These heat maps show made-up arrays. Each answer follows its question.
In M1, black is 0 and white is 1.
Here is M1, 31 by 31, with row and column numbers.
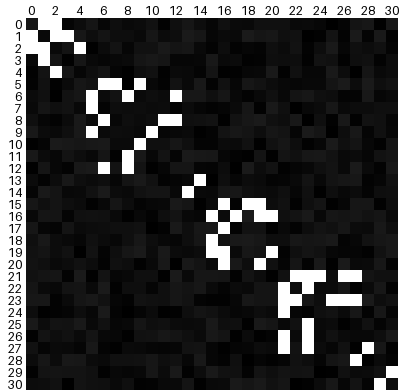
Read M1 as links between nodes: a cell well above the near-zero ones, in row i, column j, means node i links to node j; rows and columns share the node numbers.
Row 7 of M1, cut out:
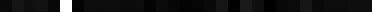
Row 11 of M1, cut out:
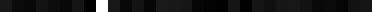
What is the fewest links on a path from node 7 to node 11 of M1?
4
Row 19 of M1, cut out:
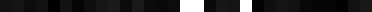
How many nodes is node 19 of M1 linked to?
3
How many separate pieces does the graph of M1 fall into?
6
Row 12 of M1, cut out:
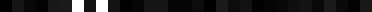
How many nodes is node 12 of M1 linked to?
2
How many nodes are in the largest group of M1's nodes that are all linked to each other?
3
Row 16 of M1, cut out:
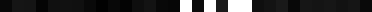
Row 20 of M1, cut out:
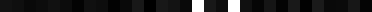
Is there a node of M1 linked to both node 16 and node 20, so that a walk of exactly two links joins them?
yes
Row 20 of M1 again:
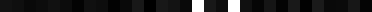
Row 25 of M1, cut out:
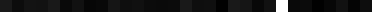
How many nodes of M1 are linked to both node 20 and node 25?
0
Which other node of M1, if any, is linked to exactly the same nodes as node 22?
node 26
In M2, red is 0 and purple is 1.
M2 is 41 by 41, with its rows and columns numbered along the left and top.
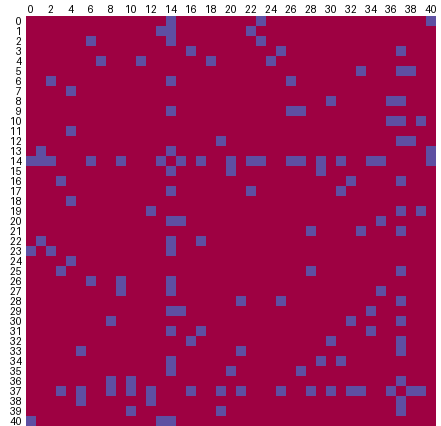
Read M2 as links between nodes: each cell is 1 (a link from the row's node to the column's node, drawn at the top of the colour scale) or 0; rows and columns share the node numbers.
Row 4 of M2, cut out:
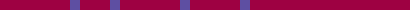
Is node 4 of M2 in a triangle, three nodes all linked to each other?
no
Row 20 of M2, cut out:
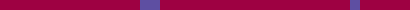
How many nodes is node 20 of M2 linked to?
3
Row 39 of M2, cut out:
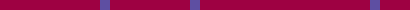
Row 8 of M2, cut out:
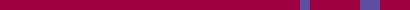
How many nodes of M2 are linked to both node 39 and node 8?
1
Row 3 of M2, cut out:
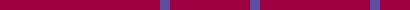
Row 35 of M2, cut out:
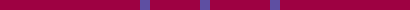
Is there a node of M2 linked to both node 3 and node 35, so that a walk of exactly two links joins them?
no
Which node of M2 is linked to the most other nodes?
node 14
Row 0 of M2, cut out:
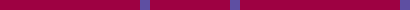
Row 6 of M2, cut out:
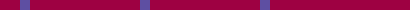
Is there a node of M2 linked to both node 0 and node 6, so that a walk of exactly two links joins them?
yes
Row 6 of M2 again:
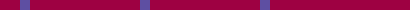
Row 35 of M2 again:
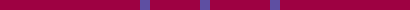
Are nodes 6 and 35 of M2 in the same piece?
yes
